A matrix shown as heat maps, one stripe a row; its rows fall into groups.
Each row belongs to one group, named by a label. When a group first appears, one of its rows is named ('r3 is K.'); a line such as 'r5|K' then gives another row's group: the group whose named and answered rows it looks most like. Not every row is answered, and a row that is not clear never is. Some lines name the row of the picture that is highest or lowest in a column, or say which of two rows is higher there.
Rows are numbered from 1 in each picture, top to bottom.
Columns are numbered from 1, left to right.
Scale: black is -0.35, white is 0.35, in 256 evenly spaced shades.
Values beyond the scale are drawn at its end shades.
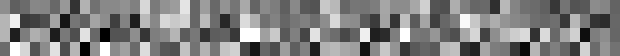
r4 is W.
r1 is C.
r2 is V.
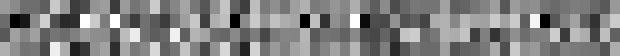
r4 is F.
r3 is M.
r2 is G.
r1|F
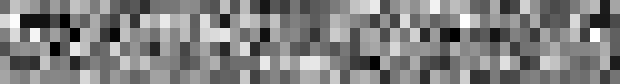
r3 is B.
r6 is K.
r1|K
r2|V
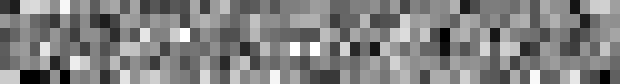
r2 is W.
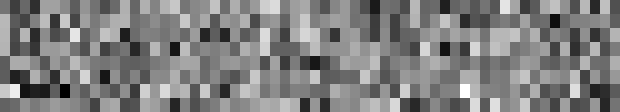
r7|V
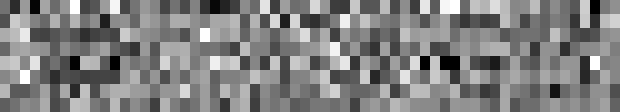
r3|W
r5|B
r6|W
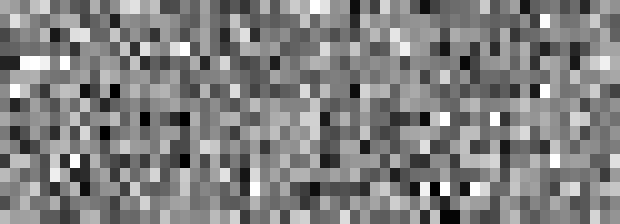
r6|M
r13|F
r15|C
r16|B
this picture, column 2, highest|7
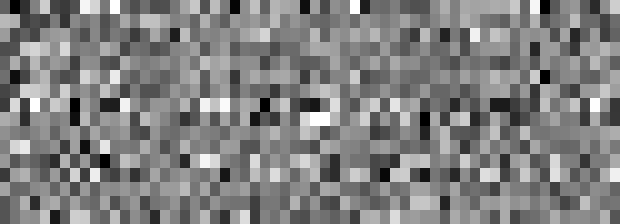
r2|V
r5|B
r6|G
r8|B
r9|K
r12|W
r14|C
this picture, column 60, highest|8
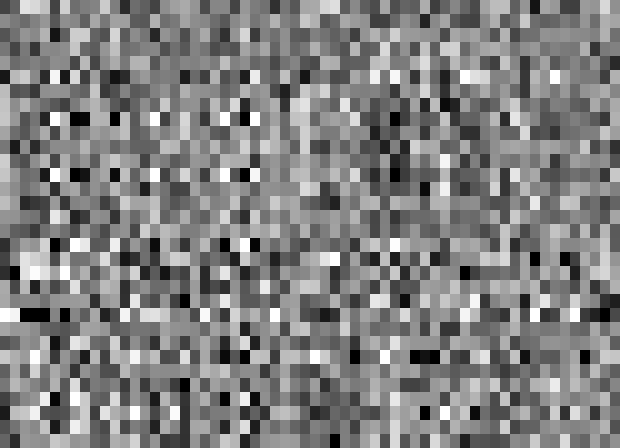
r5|C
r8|B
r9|F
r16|F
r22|C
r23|V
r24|B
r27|B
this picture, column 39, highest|26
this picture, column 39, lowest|11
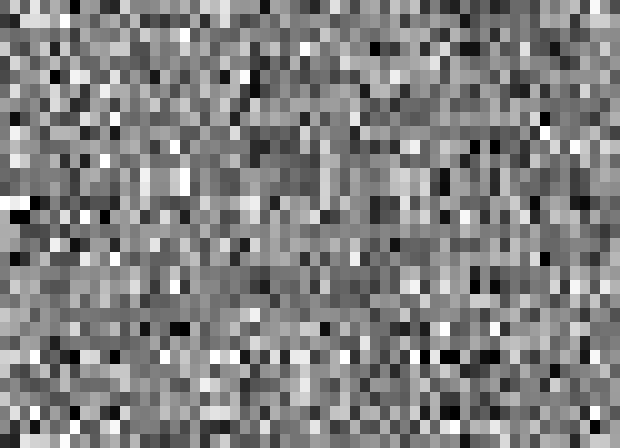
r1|B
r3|C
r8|F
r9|G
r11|M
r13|C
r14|C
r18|F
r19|G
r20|M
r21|M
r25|W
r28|W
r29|B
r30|B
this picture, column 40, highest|6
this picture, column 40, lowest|18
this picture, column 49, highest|22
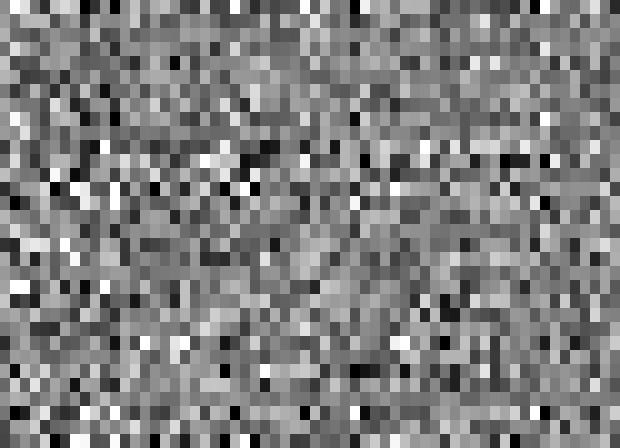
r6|V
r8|F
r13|F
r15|G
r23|B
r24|W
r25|C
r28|B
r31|M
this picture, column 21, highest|12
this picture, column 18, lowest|5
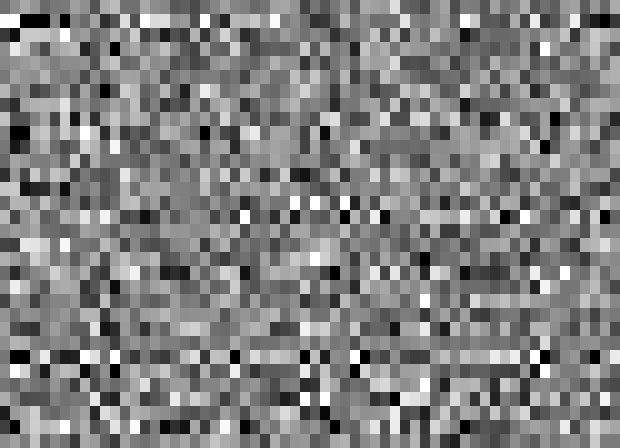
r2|V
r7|W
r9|C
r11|G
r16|K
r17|B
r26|G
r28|C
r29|M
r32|B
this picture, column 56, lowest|9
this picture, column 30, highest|15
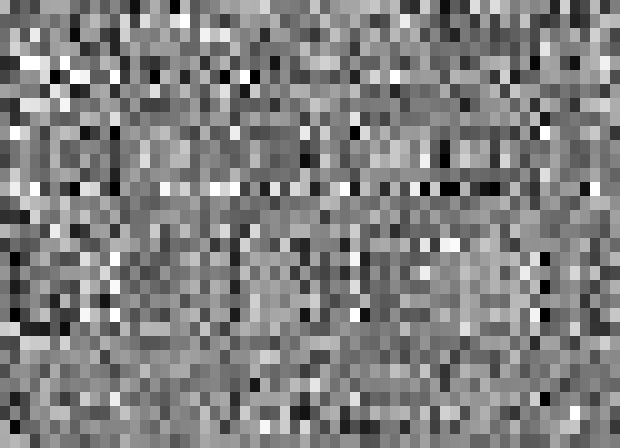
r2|C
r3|B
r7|F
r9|G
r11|C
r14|B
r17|F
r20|K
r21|G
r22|W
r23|G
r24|V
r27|C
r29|G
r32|W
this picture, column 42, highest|14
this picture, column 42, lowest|1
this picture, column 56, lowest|1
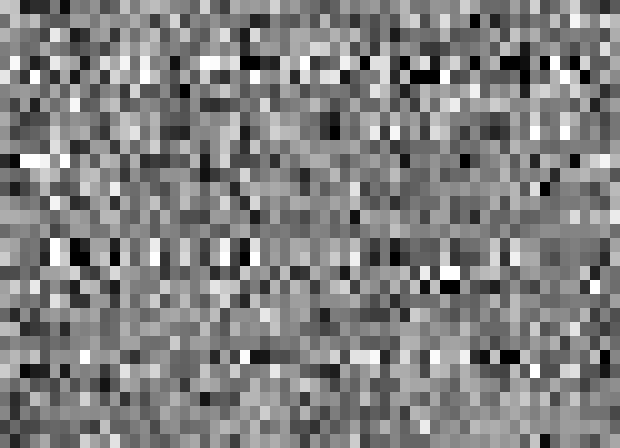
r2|M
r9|V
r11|F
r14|G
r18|F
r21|B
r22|F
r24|V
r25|M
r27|V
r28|W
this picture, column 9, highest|26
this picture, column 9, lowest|19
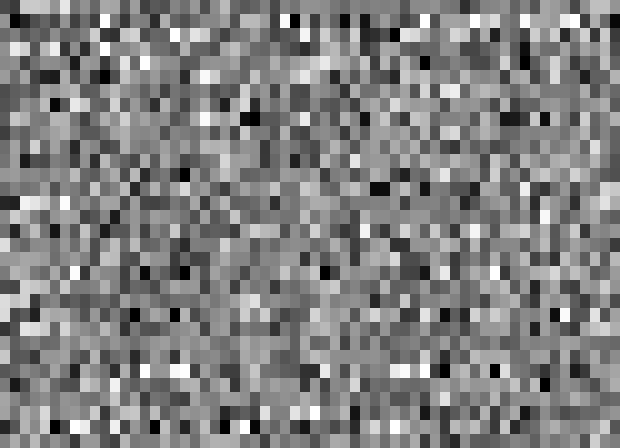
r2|K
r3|M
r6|W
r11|B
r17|W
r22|W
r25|K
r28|G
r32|B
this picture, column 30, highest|30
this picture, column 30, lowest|2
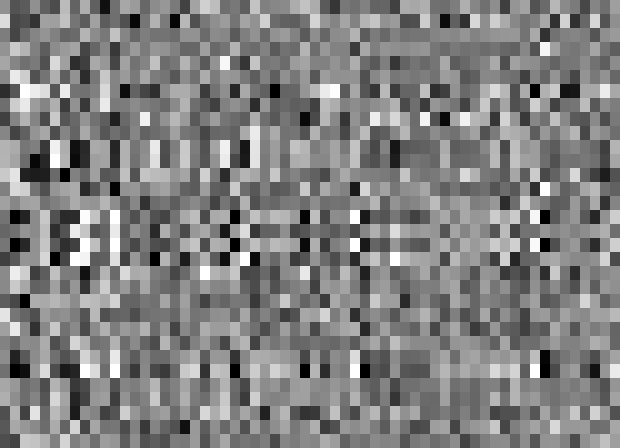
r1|W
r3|G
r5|F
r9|C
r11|F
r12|F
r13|V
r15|K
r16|G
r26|G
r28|F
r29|F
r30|B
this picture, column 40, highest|19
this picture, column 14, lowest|2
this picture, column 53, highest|15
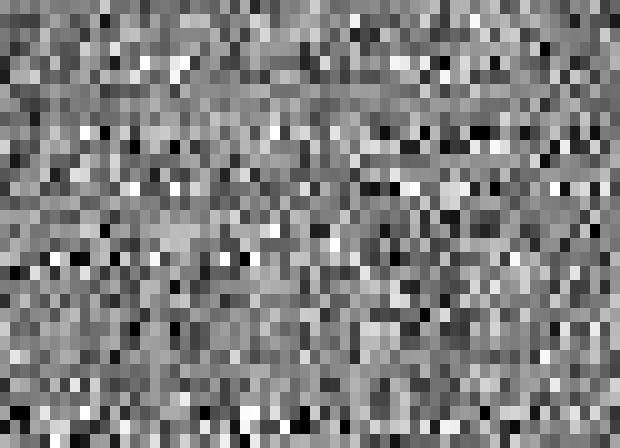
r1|K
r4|G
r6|M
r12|G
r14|M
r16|B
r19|F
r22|C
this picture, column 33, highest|5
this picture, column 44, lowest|31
